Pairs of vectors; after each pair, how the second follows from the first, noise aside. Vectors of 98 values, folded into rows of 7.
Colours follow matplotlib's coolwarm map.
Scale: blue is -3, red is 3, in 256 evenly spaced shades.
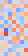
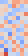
wrapped around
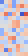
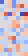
copied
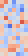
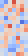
negated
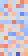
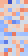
reversed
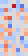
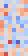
wrapped around
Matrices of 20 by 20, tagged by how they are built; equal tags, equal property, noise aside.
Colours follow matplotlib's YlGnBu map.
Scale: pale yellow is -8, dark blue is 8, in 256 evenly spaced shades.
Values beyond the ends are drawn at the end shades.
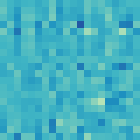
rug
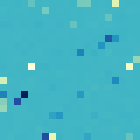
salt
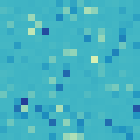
salt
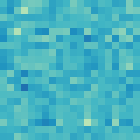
rug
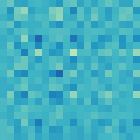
rug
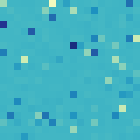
salt
